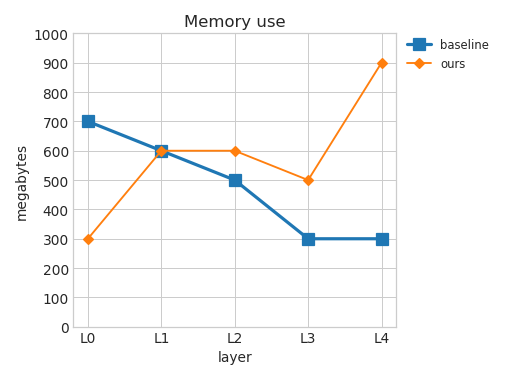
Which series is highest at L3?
ours
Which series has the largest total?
ours
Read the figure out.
Title: Memory use
x-axis: layer, ticks L0 L1 L2 L3 L4
y-axis: megabytes, ticks 0 100 200 300 400 500 600 700 800 900 1000
Legend: baseline, ours
Values:
baseline: 700 600 500 300 300
ours: 300 600 600 500 900
